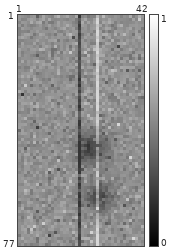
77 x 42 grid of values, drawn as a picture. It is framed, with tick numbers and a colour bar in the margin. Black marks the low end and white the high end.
Columns 21 and 27 differ from the columns beside them. No overall slope runs across the table. There are two dips.
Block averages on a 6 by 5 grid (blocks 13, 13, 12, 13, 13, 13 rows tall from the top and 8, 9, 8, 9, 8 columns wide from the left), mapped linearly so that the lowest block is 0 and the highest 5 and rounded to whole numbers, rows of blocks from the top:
44354 | 44354 | 44354 | 44024 | 44224 | 44344
